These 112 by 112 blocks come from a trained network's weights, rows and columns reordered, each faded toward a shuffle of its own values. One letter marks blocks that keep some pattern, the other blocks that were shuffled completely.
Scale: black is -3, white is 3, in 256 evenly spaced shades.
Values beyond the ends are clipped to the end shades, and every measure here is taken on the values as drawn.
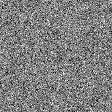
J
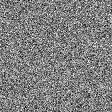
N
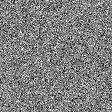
N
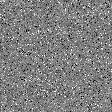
N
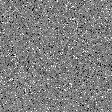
N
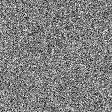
J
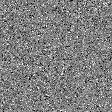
N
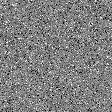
N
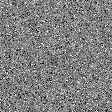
N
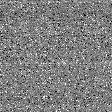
J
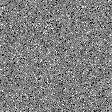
N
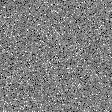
N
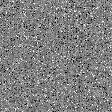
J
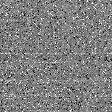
J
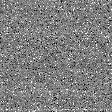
J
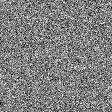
N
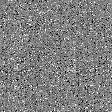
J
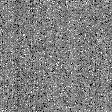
J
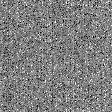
J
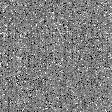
J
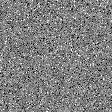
N
